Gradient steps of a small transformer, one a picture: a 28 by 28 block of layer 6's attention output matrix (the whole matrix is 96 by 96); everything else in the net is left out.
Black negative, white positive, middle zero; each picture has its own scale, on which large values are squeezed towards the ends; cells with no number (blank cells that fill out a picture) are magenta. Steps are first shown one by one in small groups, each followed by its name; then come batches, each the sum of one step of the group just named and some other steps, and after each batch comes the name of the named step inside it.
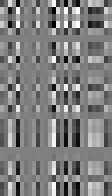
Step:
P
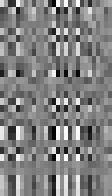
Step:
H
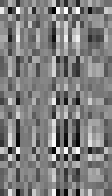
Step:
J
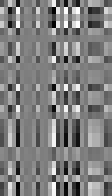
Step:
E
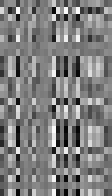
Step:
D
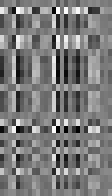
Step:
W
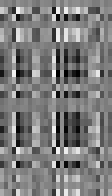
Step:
W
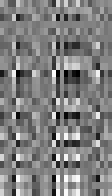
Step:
H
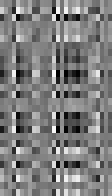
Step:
W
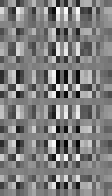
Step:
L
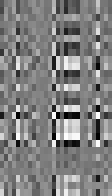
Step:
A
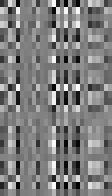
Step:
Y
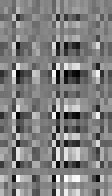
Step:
A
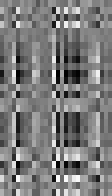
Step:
Y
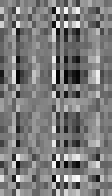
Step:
Y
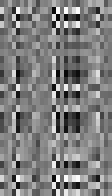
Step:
Y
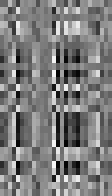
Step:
Y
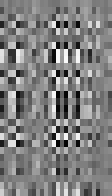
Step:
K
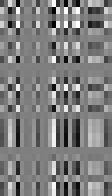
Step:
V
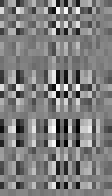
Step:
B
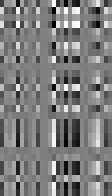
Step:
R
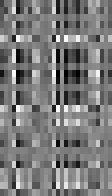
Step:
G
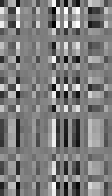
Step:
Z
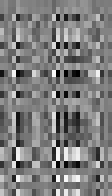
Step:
K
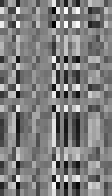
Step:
Z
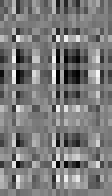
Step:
G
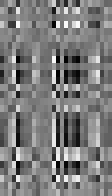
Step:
V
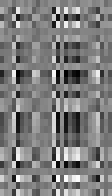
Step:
V
